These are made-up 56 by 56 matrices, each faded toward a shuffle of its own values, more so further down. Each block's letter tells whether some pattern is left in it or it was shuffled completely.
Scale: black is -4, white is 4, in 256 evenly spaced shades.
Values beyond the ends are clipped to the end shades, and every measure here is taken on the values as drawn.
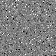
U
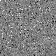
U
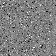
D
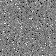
U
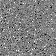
U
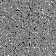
U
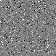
D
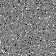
D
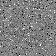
D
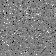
D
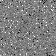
U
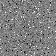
U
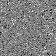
U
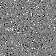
D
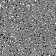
U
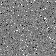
U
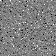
D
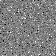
D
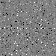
D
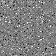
D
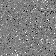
D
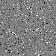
U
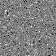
D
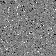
U
